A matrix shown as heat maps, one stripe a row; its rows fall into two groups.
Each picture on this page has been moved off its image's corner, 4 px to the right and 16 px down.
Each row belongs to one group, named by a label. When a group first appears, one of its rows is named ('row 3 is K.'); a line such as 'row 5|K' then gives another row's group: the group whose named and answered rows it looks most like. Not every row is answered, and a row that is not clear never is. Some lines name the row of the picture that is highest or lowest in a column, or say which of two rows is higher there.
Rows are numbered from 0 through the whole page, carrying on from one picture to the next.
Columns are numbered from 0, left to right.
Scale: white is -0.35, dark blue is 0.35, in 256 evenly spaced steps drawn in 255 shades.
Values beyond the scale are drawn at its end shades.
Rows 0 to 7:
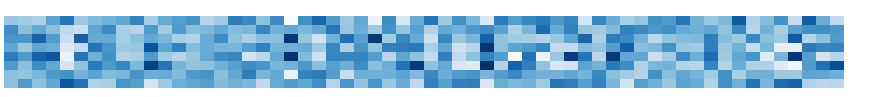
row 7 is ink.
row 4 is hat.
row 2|hat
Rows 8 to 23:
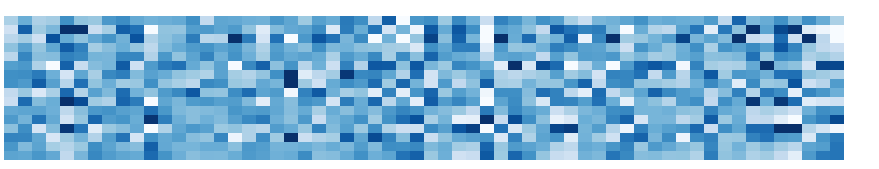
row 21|hat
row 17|ink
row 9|ink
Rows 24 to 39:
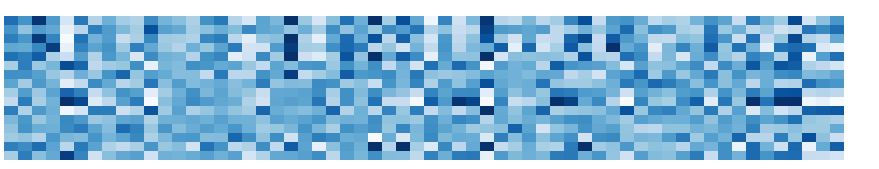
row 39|ink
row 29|ink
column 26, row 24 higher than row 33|Yes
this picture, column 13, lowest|38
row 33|ink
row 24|hat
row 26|hat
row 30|hat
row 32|ink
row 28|hat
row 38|hat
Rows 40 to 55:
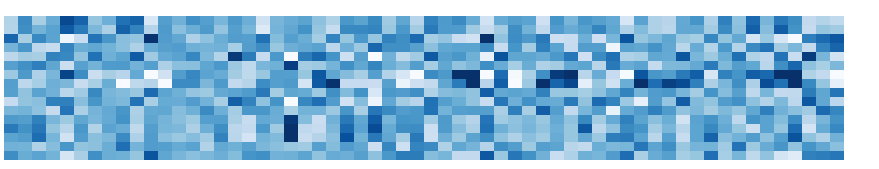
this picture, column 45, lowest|49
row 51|hat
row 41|ink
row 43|hat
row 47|ink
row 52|hat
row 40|ink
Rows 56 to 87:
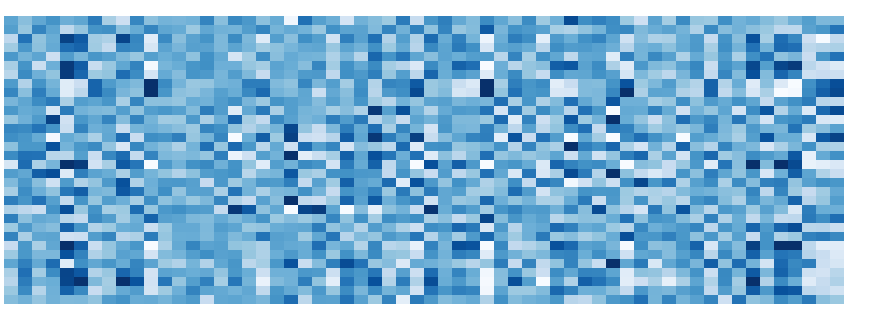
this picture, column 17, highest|77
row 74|hat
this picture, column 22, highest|77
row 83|hat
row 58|ink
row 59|ink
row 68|hat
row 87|hat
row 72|ink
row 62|ink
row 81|ink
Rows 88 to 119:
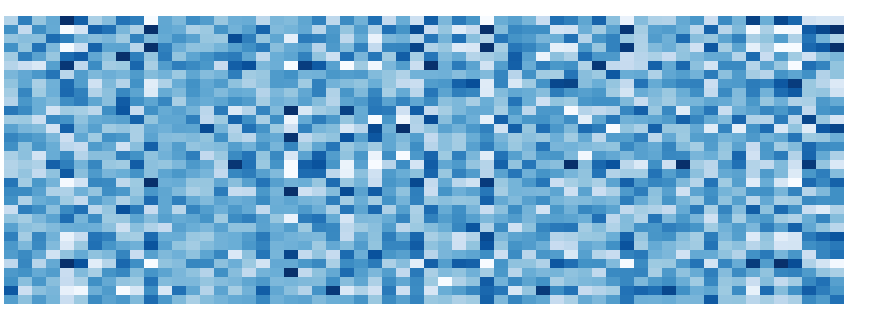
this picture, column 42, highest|93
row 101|hat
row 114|hat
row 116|hat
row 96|ink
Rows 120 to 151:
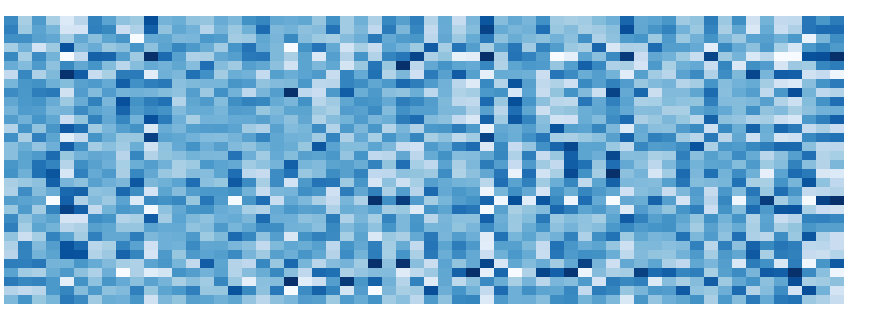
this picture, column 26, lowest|150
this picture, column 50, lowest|123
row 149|hat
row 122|hat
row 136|hat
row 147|hat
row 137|hat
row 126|ink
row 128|hat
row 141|ink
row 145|ink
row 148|ink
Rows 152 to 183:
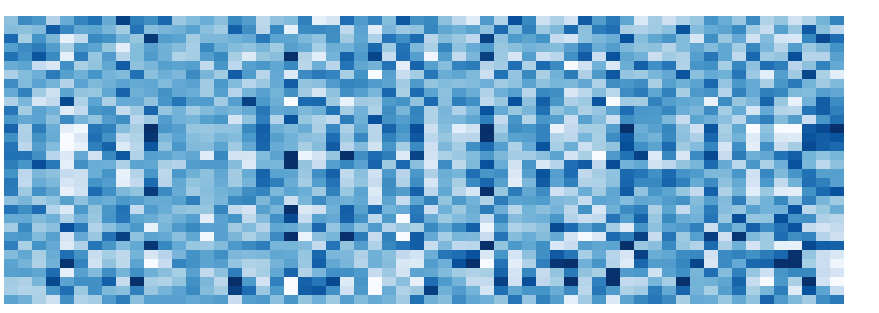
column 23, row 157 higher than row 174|No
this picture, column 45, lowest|152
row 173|hat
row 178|ink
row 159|hat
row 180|hat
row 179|ink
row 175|ink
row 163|hat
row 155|hat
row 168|hat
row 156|hat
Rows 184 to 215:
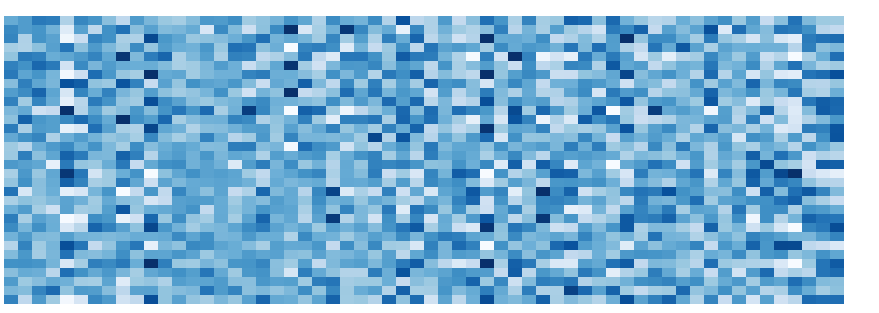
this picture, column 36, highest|188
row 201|ink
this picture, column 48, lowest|200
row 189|hat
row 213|ink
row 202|ink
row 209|ink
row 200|hat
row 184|hat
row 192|hat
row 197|hat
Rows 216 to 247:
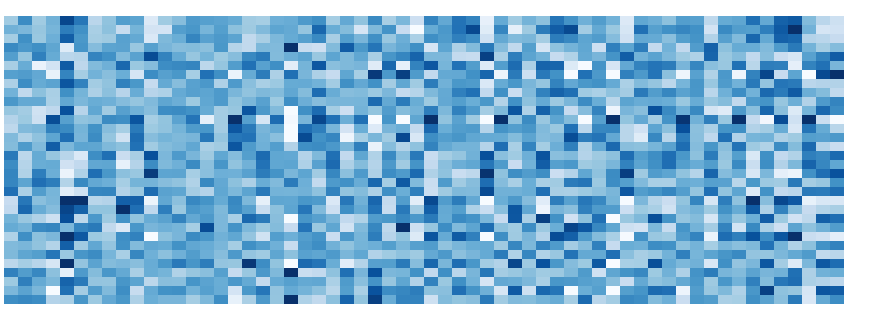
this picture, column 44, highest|233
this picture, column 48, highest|227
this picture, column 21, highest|229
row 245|ink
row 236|ink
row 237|ink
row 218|ink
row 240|ink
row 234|hat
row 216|ink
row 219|hat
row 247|hat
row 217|ink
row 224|ink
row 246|hat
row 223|ink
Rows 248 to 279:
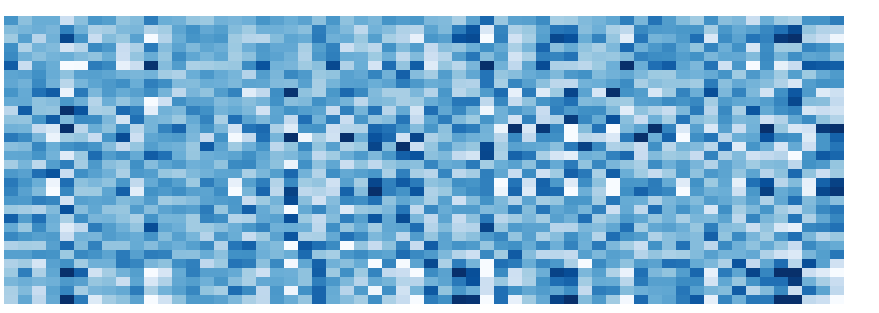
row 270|hat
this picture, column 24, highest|261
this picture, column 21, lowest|261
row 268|hat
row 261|hat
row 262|hat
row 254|hat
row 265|hat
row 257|ink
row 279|ink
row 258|ink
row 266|hat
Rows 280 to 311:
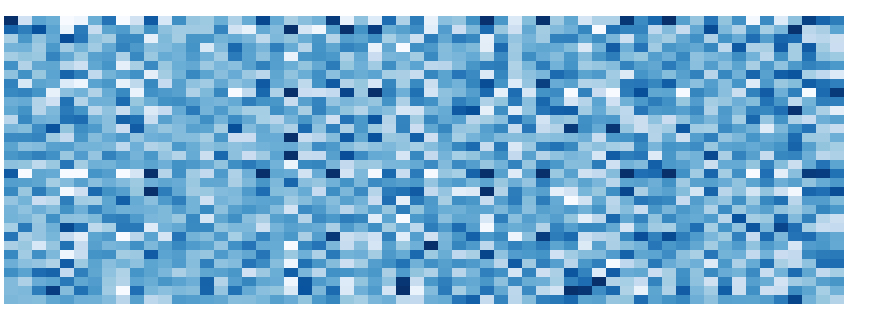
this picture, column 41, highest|310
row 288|hat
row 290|ink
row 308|hat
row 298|hat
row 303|ink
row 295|hat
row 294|ink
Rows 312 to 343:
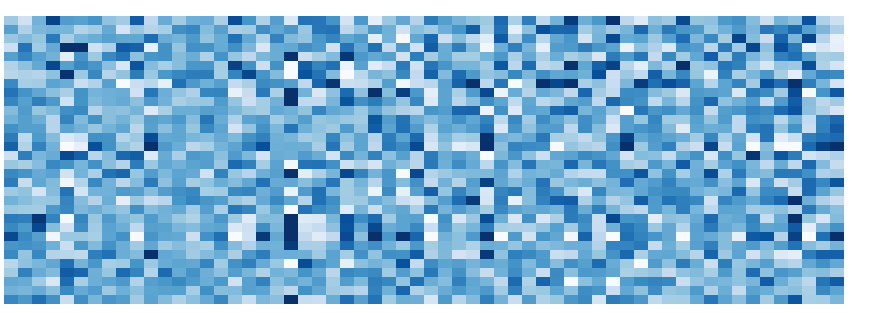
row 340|ink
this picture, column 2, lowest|331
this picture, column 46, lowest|334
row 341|hat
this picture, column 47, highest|319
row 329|hat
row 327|ink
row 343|hat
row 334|hat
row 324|hat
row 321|hat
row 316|hat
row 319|ink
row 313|ink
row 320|hat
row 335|hat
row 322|ink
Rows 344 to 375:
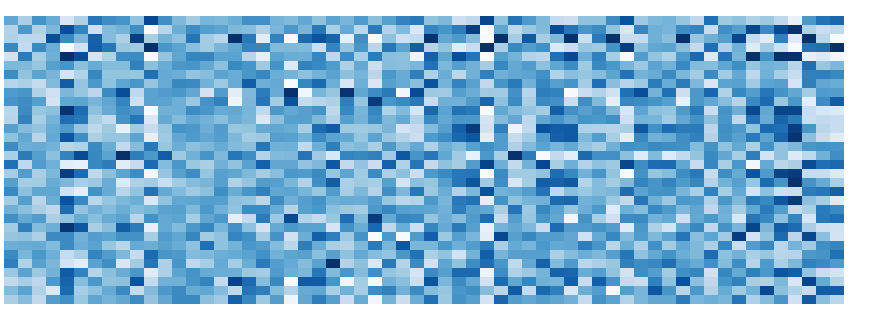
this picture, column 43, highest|346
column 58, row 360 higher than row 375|Yes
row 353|hat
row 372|ink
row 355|ink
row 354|ink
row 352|hat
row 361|ink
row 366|hat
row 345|ink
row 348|ink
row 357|ink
